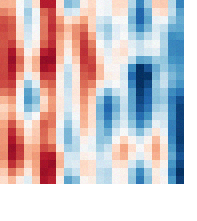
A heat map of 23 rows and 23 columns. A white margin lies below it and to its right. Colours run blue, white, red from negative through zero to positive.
Values rise toward the left. On average the colour sits 50% of the way up the scale. Stripes running up and down repeat 5 times from left to right. The middle right is the ninth with the lowest average.
